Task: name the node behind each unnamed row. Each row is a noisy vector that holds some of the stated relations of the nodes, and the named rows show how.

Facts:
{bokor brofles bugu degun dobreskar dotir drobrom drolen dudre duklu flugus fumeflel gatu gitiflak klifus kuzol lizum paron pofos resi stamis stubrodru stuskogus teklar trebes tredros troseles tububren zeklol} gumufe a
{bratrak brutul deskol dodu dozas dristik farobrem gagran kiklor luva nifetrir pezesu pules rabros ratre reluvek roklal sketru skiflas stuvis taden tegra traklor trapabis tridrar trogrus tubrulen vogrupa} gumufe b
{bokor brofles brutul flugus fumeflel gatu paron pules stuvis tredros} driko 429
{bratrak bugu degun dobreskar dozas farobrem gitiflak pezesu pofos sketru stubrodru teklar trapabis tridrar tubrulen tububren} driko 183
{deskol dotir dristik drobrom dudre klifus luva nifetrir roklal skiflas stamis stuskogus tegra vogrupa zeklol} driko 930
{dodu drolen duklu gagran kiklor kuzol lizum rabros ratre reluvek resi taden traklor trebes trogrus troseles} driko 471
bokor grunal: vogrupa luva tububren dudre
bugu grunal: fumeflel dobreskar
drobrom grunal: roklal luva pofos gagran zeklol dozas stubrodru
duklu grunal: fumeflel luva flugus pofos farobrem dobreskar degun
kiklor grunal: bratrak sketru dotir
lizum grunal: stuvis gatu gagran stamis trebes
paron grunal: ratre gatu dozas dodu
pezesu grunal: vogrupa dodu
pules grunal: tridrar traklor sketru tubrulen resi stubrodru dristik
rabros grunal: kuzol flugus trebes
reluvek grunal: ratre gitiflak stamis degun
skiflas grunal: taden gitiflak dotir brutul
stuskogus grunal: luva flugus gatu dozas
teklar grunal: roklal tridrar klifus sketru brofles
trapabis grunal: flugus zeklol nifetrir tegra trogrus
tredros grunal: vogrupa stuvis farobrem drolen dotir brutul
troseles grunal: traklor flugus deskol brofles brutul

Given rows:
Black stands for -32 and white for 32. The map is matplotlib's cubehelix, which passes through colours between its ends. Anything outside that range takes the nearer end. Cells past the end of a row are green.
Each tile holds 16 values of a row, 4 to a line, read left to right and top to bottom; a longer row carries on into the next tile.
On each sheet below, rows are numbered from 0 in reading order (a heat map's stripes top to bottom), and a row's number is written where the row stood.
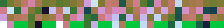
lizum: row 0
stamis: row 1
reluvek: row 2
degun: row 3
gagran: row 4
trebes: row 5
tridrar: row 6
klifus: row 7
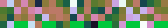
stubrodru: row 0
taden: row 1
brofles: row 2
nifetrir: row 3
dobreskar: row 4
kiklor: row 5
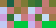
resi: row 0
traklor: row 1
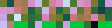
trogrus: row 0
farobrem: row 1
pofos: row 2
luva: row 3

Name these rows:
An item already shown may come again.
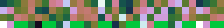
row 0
kiklor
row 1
zeklol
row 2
tubrulen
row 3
brofles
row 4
vogrupa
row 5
ratre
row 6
farobrem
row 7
kiklor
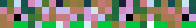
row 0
pules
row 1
farobrem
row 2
troseles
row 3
rabros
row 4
tredros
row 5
pezesu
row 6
pules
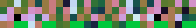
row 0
paron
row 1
gagran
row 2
brutul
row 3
dudre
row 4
fumeflel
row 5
bokor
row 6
stuskogus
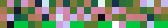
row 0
stuskogus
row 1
stuvis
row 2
dodu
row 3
gatu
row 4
kiklor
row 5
dozas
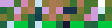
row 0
tububren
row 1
sketru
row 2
roklal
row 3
flugus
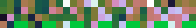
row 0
skiflas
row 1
dotir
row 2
teklar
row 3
dobreskar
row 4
bratrak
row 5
bugu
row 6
troseles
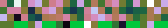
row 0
gatu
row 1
gitiflak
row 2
luva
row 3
duklu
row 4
luva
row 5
trapabis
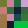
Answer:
drobrom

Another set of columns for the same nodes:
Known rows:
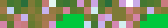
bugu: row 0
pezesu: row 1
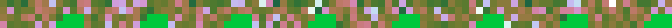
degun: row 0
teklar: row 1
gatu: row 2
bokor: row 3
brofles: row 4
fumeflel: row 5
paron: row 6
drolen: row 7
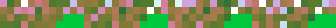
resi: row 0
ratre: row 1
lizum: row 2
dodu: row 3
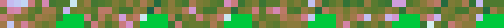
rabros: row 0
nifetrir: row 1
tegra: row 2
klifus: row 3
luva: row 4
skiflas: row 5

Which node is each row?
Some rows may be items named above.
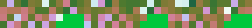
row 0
vogrupa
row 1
bokor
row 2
tredros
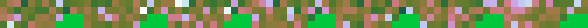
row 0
skiflas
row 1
fumeflel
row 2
tredros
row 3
flugus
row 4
stuskogus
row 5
gatu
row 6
rabros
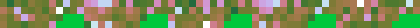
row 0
fumeflel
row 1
troseles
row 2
trapabis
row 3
rabros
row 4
gagran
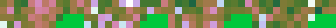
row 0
dozas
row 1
pezesu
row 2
farobrem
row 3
dotir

